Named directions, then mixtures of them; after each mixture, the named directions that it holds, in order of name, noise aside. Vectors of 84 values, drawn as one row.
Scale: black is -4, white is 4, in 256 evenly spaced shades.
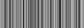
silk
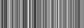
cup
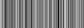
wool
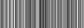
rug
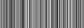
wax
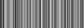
rug, silk, wool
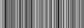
wool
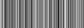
wool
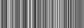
cup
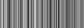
cup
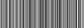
rug, silk, wax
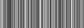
cup, rug, silk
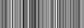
cup, silk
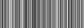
cup, wax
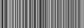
cup, rug, wool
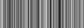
cup, rug, silk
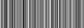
cup, silk, wax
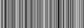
wool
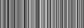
rug, wax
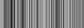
rug, wax, wool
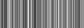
cup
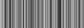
silk, wool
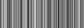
cup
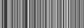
cup, wool
